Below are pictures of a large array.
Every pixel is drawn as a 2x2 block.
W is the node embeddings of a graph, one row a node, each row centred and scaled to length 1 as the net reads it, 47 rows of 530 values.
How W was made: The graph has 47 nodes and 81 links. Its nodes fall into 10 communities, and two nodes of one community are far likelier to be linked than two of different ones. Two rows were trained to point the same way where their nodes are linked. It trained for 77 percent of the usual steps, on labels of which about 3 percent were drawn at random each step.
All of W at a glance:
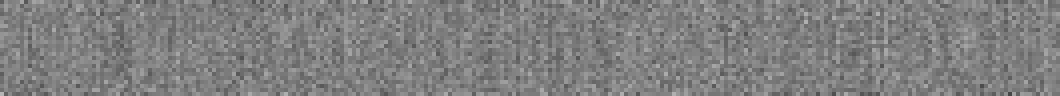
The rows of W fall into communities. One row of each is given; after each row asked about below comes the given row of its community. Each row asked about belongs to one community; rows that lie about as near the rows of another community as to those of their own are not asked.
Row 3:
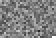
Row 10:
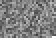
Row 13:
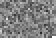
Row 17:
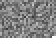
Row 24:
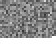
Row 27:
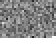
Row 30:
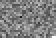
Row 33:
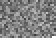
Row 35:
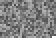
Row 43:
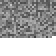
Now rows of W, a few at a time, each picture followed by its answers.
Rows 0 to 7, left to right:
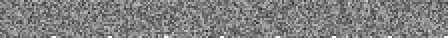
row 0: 30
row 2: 27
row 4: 24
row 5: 13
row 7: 43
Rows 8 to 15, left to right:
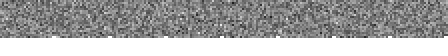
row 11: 35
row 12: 35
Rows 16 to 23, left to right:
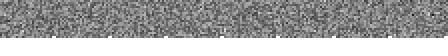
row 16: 35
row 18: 3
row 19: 33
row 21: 17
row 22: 33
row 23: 3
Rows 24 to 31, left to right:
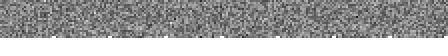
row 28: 10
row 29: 17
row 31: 3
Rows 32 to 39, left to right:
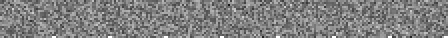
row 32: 24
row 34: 10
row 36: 10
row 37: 43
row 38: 17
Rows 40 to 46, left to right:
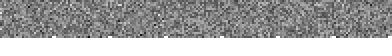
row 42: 13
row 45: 24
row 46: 33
